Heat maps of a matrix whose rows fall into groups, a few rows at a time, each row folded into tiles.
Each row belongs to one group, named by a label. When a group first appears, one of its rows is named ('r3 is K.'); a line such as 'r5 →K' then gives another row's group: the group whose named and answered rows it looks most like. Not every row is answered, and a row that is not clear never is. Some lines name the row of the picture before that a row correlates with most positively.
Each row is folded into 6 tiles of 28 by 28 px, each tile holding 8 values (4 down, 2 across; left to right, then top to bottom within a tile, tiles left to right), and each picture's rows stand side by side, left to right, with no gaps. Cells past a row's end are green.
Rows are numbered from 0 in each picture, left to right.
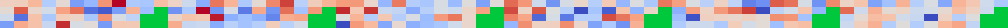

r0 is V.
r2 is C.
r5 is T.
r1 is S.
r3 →C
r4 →V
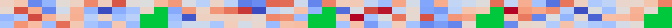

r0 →V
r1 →V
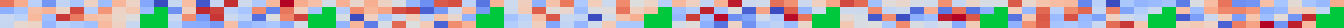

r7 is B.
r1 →S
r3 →S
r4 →S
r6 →T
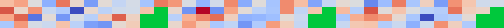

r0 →C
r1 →T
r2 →T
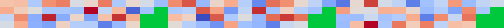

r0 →S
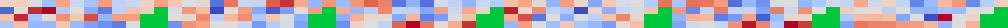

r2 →B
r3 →C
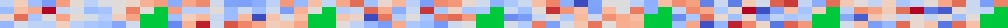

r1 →B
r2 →S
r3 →B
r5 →V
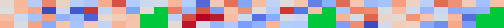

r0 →S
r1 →T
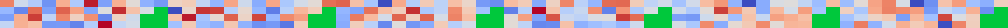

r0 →T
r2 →T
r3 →S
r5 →B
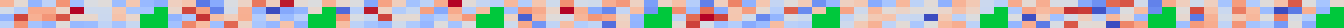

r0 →T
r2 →S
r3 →V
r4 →T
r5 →T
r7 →V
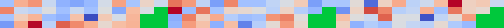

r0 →B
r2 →S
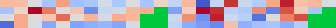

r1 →S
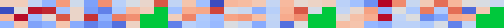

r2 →S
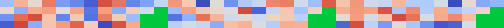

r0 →B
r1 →V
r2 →C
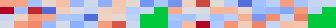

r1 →B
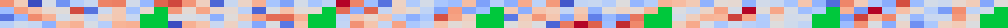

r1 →C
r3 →B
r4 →T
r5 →T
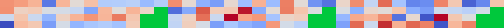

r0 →C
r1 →T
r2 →B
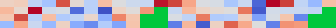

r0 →C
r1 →V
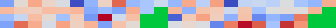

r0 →B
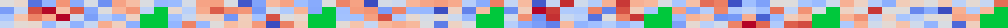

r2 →V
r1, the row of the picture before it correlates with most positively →0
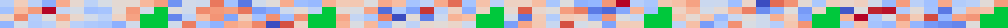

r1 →B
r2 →S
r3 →V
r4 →V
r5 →C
